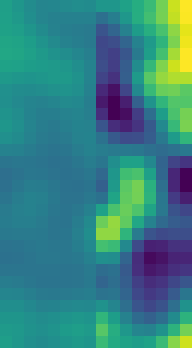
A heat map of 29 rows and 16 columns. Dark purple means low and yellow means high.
Seam: vertical, 50% of the way across, the left part calmer. Mirror symmetry: none. Stripes: none. Ninth with the highest average: top right.
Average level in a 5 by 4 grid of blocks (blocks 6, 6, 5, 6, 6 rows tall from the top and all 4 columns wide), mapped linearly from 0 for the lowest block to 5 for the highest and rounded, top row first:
3225 / 2204 / 2231 / 2230 / 2222
